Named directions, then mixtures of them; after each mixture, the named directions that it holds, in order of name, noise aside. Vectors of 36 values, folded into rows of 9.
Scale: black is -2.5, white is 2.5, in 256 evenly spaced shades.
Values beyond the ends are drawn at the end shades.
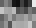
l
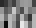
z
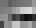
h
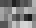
h, l, z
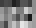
h, l, z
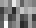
h, l, z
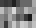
h, l, z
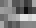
h, l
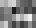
h, z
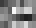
h, z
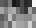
l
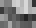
h, l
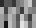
z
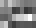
h, z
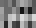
h, z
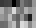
h, l, z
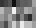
h, l, z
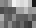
l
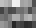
h, l, z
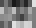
h, l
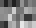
h, l, z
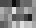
h, l, z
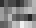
h, l, z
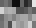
l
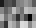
h, z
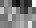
l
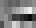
h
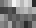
l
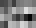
h, z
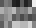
h, l
